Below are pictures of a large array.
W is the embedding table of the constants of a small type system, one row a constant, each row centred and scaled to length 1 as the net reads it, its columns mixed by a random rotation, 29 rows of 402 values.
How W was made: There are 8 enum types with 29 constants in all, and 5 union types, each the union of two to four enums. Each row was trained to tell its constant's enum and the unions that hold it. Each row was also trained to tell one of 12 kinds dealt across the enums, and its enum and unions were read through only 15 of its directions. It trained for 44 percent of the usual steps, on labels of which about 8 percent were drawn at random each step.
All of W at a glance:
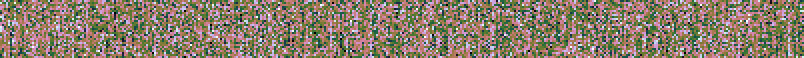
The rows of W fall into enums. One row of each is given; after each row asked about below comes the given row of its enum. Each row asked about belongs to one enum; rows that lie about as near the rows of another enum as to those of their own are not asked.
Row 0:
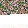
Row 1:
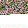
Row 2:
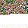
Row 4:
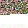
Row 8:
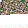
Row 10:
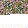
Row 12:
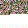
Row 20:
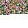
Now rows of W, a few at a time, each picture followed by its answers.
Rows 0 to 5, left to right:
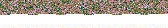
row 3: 10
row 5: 2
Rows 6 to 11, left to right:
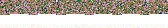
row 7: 4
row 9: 4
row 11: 20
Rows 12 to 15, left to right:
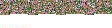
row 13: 8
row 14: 8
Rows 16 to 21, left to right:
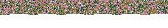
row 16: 1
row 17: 0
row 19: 1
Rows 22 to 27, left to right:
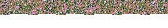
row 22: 20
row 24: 0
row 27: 0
